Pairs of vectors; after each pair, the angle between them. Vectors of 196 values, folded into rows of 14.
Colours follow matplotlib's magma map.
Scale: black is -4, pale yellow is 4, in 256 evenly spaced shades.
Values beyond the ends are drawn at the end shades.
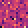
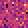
orthogonal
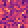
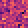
nearly opposite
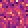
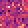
orthogonal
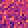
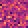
partly opposed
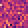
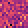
nearly parallel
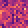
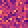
partly aligned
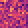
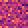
partly aligned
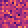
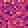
partly opposed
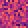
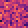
orthogonal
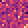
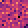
nearly opposite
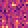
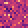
orthogonal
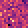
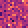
nearly opposite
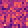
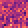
nearly opposite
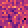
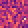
nearly opposite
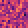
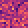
partly opposed
